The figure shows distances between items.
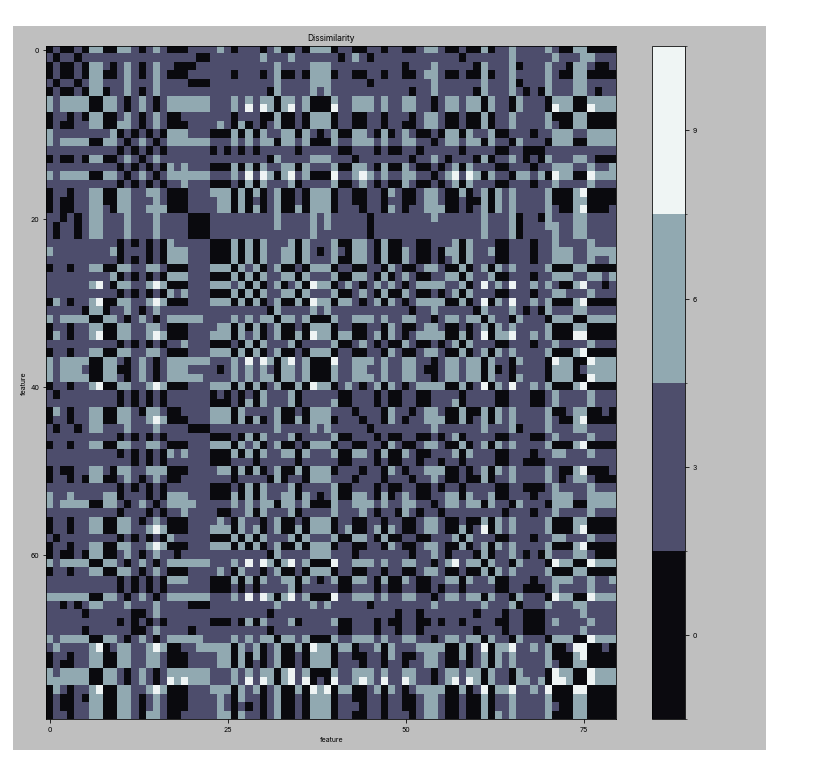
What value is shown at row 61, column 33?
6
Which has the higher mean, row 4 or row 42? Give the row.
4
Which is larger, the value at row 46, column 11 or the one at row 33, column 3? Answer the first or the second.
the first
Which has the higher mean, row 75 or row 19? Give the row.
75
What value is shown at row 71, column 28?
3
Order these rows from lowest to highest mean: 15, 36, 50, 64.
64, 36, 50, 15
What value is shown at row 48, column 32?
3
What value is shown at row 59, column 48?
6
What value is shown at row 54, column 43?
6
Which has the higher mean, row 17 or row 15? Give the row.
15
